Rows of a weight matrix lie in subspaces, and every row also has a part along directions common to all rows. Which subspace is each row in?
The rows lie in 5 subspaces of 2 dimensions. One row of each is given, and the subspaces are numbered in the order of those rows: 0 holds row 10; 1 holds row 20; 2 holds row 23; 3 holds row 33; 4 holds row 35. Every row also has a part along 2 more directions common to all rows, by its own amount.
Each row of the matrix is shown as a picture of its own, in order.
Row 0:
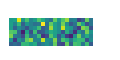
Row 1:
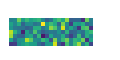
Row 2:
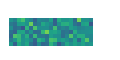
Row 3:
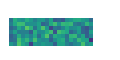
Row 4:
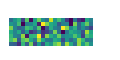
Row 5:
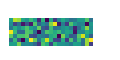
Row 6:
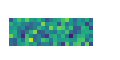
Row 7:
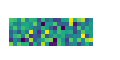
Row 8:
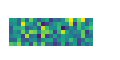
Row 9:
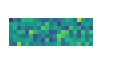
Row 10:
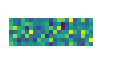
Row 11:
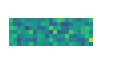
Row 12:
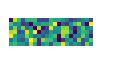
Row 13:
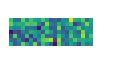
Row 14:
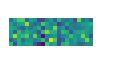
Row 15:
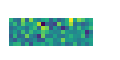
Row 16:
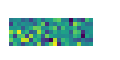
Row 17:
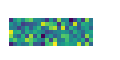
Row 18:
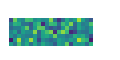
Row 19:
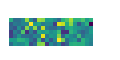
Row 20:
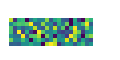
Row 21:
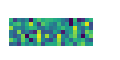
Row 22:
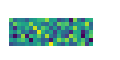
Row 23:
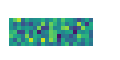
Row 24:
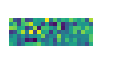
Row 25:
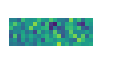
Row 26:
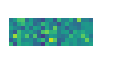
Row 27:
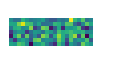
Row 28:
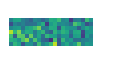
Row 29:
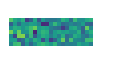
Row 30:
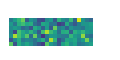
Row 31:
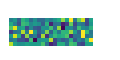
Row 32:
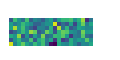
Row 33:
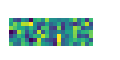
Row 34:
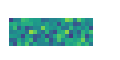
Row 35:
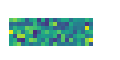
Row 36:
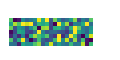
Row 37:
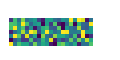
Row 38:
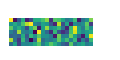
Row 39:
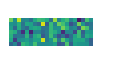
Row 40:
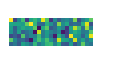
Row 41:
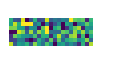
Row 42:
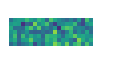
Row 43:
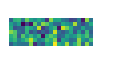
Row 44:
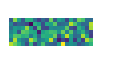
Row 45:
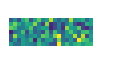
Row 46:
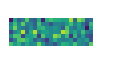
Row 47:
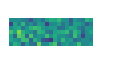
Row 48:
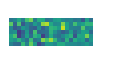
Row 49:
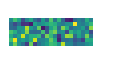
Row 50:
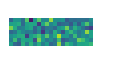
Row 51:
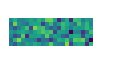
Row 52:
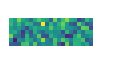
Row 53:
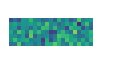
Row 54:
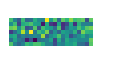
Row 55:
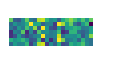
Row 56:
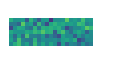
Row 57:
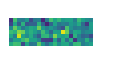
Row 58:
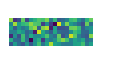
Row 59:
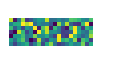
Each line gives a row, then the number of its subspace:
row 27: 0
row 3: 0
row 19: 1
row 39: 2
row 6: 2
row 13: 4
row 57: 4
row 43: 3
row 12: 1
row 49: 2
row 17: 2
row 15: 3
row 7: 4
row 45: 3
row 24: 0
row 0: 2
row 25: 3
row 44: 2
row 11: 0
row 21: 3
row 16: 4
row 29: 4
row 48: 4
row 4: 3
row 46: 4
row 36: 4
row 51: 0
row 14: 1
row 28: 4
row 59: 1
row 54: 0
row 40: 4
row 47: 4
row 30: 1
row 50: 3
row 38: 0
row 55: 1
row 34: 2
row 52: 2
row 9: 2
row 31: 0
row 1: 2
